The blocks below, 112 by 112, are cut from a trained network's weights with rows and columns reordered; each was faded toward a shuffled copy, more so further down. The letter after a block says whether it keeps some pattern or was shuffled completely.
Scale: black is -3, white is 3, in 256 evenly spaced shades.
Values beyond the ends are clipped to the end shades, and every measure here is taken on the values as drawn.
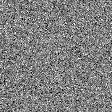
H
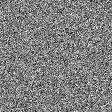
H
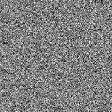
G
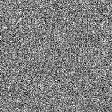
G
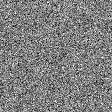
H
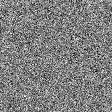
H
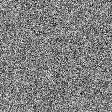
H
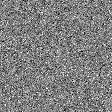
H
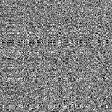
G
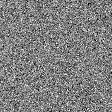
H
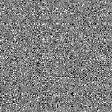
G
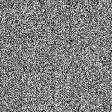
G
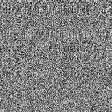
G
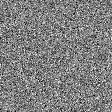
H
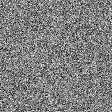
H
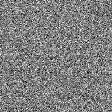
G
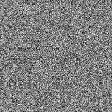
G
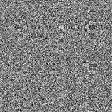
G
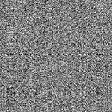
G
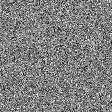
H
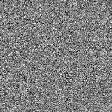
G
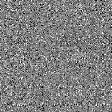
G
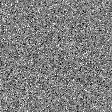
H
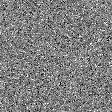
H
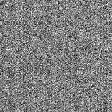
G
